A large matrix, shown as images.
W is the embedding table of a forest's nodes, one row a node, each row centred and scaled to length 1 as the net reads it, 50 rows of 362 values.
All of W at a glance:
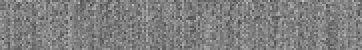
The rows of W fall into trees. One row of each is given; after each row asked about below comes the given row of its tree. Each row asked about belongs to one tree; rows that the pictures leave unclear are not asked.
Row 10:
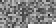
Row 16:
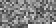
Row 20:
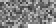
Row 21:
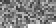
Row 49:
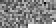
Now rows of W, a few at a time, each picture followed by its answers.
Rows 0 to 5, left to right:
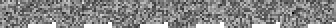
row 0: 10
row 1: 10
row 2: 16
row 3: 49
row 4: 21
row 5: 21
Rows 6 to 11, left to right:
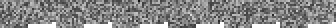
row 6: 16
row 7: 21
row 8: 21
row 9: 16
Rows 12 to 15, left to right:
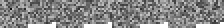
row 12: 21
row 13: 20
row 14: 20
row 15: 21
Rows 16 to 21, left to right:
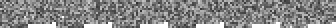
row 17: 16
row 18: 16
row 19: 16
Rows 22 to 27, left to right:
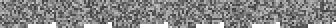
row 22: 20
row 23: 21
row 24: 49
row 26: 20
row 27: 16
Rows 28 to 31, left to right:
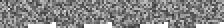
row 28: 21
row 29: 20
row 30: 16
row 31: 20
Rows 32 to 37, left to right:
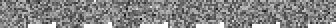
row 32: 21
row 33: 20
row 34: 49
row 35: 20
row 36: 49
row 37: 20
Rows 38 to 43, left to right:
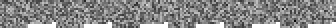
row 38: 21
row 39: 21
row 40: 16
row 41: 20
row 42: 16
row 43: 20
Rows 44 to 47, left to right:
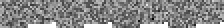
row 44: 20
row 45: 21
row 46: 16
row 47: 49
